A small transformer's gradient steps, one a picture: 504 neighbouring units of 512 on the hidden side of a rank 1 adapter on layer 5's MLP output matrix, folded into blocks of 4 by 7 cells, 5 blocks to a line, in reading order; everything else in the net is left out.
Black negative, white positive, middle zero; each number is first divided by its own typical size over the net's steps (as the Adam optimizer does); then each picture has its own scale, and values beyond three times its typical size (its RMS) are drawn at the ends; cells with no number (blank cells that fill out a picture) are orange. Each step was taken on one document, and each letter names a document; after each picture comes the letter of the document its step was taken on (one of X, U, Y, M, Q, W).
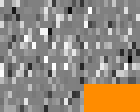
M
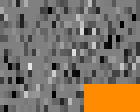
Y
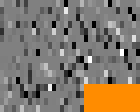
Y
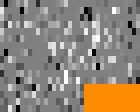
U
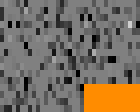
U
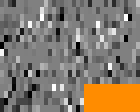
M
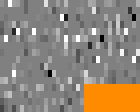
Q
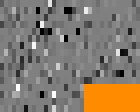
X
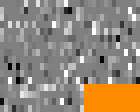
Y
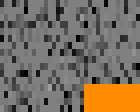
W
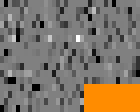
W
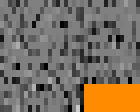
W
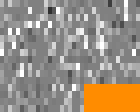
M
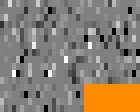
Q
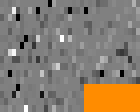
X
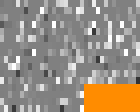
Y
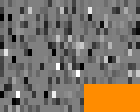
U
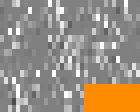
W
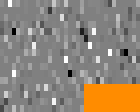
Q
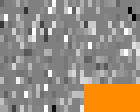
Q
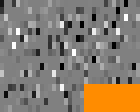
W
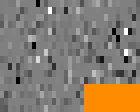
Y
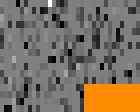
U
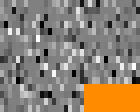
M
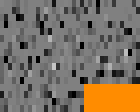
M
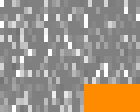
M
